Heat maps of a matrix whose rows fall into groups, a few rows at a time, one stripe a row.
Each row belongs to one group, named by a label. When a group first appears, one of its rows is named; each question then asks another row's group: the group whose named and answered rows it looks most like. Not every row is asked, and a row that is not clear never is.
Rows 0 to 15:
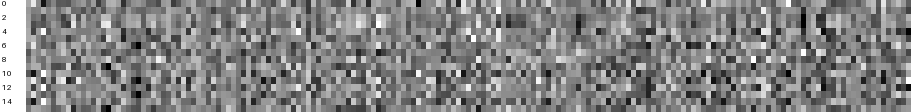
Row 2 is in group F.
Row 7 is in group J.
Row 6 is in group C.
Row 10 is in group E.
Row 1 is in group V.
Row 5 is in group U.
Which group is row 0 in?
U
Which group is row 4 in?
V
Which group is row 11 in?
C
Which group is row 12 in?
V
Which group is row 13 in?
C
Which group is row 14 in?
E
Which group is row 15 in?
J
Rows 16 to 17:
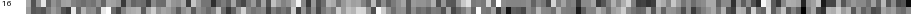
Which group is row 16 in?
V
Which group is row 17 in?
F
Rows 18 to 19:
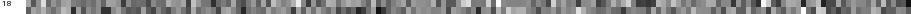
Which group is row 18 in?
V
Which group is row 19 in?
J
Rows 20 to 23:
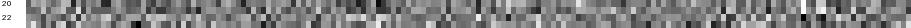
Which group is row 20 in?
J
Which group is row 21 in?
J
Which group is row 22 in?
F
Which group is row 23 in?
C
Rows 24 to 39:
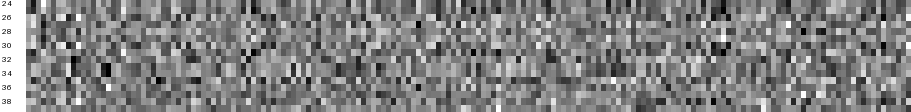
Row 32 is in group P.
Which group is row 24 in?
E
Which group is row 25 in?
E
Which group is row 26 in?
C
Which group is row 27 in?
U
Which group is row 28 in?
F
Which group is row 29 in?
U
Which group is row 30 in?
C
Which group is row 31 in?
E
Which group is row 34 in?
J
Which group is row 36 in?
U
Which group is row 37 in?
J
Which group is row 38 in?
C
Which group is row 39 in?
V
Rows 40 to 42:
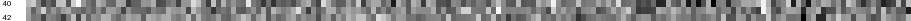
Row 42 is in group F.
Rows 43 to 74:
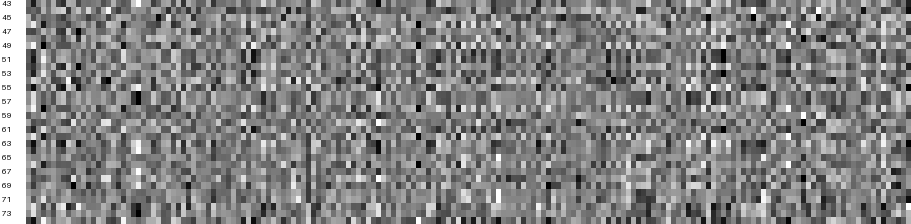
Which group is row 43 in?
P
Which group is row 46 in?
U
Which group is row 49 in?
U
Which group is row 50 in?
E
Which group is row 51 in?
E
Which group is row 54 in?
J
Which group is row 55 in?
P
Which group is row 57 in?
C
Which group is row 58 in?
U
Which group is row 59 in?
J
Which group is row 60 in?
F
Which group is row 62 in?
U
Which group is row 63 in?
P
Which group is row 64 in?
P
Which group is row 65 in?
V
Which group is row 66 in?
U
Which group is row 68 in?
F
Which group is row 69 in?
P
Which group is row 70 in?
V
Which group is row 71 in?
V
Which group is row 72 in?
C
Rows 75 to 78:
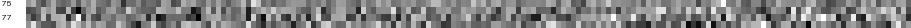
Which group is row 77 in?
J
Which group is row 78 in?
C
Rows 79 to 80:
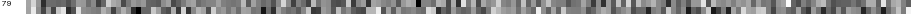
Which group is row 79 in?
U
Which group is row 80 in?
C
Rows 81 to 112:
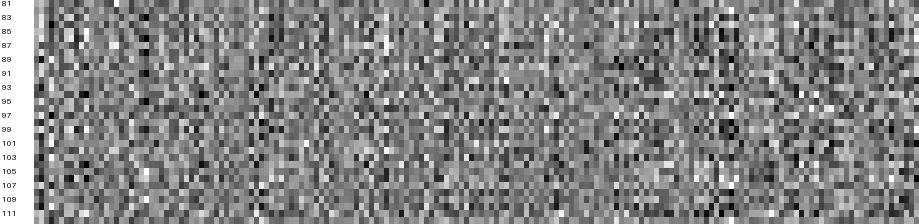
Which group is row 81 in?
U
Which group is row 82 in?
U
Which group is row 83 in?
C
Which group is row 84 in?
U
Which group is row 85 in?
C
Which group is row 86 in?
C
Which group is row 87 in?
F
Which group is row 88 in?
C
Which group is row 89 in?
E
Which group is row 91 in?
C
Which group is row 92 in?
V
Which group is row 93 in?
E
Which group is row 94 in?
P
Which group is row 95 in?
C
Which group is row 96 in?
J
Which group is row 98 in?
E
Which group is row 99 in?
C
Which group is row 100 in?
E
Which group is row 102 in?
F
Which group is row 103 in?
E
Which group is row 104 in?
P
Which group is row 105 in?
P
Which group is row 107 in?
U
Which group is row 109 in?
P
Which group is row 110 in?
E
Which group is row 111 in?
C
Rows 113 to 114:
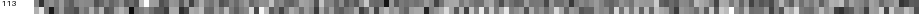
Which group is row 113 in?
P
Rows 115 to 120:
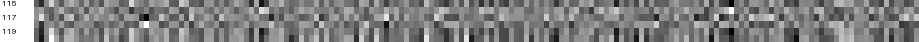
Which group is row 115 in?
E
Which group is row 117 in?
C
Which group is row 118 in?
P
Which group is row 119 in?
E
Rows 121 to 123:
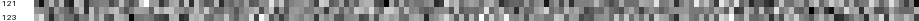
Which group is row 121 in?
P
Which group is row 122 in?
F
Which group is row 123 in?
U
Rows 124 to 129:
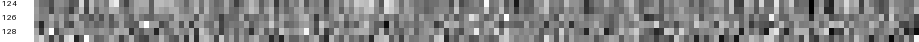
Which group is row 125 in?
F
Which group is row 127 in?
P
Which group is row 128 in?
V
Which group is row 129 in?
C
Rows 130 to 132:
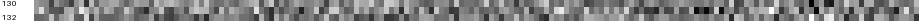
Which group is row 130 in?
F
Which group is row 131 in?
C
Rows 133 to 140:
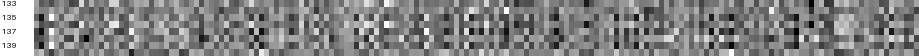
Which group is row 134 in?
V
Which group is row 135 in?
E
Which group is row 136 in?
F
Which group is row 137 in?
E
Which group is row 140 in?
U
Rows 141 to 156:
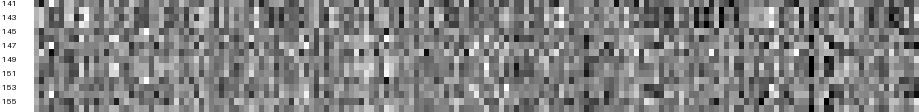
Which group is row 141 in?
E
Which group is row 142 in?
C
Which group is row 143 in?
C
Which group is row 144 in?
C
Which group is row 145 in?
P
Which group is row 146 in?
F
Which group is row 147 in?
V
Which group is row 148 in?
U
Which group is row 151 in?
F
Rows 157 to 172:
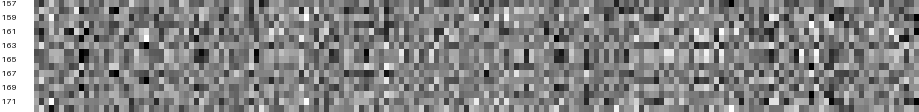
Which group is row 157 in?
E
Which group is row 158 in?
J
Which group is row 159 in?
V
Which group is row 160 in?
J
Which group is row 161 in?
P
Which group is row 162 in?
P
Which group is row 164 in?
P
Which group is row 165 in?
P
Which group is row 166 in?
F
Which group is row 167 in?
J
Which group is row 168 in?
C
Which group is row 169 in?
P
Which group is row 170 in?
F
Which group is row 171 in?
V
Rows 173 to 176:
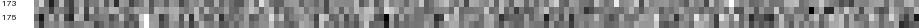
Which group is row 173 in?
U
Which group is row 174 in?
F
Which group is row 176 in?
P
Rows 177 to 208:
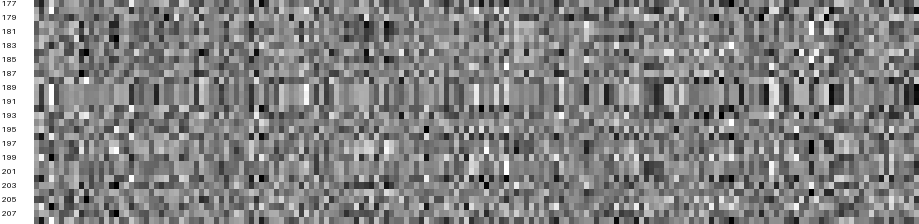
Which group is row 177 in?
E
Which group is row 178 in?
V
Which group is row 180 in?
J
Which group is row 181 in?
J
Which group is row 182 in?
J
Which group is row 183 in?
U
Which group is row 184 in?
P
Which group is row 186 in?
V
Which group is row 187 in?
P
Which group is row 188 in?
C
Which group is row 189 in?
V
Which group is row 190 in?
V
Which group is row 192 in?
E
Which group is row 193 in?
C
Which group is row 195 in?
U
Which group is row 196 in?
E
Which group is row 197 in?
F
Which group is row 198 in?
F
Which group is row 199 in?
U
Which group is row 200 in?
V
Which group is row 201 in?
V
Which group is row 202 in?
E
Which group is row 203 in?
J
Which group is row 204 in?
F
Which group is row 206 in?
U
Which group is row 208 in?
E
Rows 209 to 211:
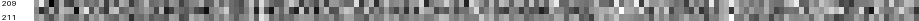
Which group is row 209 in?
U
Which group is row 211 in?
U
